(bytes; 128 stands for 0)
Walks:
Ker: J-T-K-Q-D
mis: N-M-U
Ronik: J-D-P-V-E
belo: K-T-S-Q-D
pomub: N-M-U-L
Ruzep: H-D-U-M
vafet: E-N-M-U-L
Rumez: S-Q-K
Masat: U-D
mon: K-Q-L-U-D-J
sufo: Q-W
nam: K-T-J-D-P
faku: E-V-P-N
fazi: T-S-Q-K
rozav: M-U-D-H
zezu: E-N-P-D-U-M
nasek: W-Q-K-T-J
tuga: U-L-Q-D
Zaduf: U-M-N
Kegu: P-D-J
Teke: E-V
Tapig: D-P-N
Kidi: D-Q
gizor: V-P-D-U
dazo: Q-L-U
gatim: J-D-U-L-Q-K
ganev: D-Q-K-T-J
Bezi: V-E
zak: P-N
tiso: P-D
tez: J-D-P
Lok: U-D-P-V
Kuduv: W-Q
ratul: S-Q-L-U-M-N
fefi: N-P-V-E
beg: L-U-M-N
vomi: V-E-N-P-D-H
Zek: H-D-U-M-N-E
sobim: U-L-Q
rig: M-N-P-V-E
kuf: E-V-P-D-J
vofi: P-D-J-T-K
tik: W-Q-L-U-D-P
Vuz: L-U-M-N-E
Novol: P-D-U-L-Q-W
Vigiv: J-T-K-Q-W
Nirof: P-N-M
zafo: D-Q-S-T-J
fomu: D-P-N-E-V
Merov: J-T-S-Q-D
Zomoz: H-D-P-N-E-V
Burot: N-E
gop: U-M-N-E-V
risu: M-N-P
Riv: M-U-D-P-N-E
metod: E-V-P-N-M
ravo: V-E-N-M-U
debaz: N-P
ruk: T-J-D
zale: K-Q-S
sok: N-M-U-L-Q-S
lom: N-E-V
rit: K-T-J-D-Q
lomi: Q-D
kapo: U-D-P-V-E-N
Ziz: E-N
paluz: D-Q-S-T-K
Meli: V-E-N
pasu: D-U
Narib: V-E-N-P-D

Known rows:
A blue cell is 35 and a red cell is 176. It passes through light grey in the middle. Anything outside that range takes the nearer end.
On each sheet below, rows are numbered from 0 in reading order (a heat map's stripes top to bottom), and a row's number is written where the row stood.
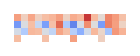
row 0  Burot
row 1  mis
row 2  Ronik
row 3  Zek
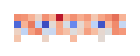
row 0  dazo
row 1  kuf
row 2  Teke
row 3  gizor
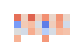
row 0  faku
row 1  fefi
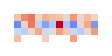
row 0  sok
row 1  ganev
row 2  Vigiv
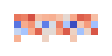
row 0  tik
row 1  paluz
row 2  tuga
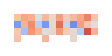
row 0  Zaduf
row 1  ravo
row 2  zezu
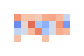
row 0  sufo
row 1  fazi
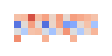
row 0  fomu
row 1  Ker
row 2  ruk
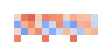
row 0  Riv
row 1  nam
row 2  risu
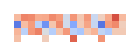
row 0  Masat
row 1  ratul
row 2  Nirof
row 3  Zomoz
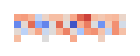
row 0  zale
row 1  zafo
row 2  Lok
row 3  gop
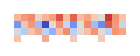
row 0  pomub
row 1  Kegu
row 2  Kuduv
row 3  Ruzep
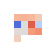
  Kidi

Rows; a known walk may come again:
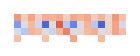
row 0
Burot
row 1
lomi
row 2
Bezi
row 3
Narib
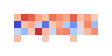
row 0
Novol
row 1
pasu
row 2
Kuduv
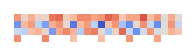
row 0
debaz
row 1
Riv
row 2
Masat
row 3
sobim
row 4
tez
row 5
Meli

